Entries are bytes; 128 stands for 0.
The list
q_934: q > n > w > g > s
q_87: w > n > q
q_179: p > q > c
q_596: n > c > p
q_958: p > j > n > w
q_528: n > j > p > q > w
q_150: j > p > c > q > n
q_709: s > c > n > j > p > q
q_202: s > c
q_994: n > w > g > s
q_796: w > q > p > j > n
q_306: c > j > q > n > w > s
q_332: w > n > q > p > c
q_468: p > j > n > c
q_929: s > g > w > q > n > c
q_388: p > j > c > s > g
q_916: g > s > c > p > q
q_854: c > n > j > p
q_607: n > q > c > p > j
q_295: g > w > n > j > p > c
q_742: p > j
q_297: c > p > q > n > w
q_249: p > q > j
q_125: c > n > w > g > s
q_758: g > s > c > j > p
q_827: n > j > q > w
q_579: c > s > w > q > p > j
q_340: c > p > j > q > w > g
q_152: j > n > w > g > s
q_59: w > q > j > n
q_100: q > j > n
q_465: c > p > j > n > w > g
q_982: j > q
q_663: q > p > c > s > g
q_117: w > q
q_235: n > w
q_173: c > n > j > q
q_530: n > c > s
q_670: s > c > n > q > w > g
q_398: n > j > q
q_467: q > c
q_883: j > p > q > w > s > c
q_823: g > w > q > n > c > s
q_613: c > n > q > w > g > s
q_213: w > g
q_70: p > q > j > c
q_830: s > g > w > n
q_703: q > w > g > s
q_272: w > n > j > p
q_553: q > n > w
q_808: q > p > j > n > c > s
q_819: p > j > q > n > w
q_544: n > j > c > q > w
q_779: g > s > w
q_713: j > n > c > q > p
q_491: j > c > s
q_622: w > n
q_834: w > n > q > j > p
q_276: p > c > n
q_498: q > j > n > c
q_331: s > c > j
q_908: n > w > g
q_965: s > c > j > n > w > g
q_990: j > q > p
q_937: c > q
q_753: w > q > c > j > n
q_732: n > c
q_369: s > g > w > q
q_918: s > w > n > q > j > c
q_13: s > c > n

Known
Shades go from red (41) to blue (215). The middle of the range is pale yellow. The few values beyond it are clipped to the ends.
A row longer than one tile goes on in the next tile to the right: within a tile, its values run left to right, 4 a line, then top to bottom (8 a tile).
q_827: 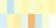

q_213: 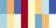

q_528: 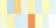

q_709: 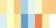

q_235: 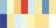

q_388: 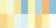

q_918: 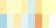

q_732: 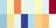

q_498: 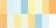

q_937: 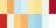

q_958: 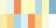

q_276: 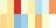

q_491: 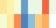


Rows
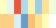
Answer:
q_468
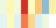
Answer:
q_87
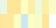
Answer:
q_465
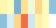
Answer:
q_369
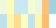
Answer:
q_758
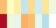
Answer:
q_70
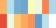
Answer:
q_982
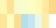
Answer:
q_306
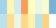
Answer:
q_295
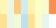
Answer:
q_607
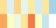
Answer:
q_819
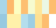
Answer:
q_125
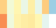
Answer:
q_883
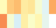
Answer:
q_297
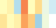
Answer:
q_59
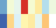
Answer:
q_908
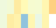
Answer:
q_544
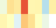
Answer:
q_332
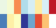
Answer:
q_530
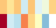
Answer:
q_179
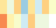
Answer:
q_150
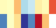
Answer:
q_13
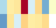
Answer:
q_622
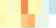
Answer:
q_834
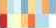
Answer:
q_990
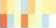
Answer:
q_663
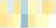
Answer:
q_713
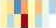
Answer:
q_703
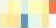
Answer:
q_173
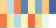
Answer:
q_742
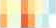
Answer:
q_796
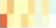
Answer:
q_340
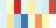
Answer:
q_596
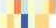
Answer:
q_854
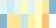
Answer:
q_152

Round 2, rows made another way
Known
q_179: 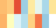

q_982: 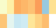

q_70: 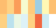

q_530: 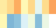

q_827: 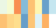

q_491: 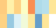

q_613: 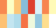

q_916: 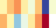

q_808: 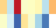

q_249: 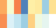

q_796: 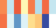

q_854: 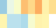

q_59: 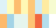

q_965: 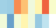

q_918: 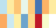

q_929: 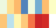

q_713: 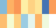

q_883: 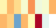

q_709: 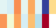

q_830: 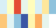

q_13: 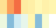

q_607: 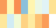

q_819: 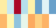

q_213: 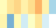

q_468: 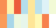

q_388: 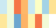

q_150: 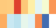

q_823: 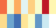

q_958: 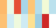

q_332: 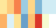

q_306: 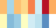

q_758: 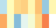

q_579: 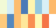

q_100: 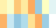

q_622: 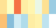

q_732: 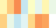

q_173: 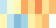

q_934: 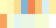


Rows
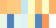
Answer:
q_331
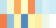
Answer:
q_834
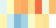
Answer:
q_398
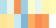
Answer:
q_779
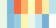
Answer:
q_465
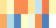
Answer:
q_753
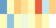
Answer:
q_272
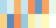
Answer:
q_670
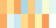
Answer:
q_498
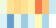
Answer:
q_908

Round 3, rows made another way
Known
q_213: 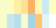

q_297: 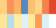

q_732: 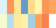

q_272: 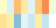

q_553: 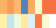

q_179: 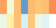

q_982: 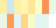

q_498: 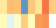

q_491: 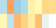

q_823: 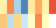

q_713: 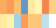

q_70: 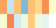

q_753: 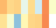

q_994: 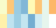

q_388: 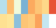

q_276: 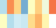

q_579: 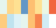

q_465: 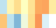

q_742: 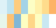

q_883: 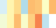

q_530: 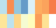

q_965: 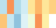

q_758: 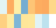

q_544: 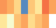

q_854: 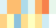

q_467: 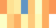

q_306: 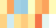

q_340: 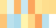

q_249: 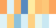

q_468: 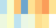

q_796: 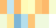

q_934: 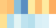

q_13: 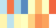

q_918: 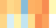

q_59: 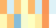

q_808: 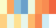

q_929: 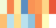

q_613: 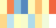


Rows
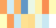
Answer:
q_990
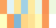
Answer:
q_100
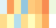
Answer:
q_173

